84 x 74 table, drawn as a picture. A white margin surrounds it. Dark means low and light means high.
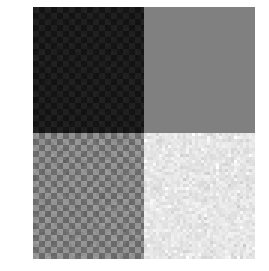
The table splits into 2 rows of 2 panels. Panel 1,1: very low, checkered, faint in contrast. Panel 1,2: middling, flat. Panel 2,1: middling, checkered. Panel 2,2: very high, fine-grained, faint in contrast.
